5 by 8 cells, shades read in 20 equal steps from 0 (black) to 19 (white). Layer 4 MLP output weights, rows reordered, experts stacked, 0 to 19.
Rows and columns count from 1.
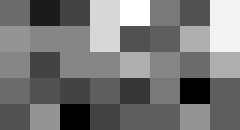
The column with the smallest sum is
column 3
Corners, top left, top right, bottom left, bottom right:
8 18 6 7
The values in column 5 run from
4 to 19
